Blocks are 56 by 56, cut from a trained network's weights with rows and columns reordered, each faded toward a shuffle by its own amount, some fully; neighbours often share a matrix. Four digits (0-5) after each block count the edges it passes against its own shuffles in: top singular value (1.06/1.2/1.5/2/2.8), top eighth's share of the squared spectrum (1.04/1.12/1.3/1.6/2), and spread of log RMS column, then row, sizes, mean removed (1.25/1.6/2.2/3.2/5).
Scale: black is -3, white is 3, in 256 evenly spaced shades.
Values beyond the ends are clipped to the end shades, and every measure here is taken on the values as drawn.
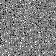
0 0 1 0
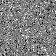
0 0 0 0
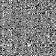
3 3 1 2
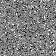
0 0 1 0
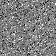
0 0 0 0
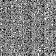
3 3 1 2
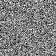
0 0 0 0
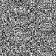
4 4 2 0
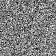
1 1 0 0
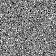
0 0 0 0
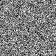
1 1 0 0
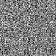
3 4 2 1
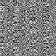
4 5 3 2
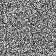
0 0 0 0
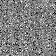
1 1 0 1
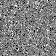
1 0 0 0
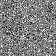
1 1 0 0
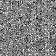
2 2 0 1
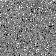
0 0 0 0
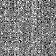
2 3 0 2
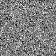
2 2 1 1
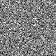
2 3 0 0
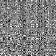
3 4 1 3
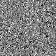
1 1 0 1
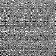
3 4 3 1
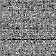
3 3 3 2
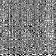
3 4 1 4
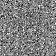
1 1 0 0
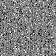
1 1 0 0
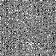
2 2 0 1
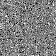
0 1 0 0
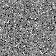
1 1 0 0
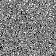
2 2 0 1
